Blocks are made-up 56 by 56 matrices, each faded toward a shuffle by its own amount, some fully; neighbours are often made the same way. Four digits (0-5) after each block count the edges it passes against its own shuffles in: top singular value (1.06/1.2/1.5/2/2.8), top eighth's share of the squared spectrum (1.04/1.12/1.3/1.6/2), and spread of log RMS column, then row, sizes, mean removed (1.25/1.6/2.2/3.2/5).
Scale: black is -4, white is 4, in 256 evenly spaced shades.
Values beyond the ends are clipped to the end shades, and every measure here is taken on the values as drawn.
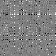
4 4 2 2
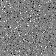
0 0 0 0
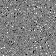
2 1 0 0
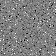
0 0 0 0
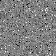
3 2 1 1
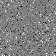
1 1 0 0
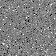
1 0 0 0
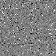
3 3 1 1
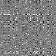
4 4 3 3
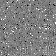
3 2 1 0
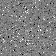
1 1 0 0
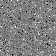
0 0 0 0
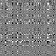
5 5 3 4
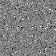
2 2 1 0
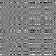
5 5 3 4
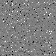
1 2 1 1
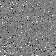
1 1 0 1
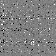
2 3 2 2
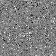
2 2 1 1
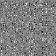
3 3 2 1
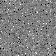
1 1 0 0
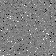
1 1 0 0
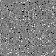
3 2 1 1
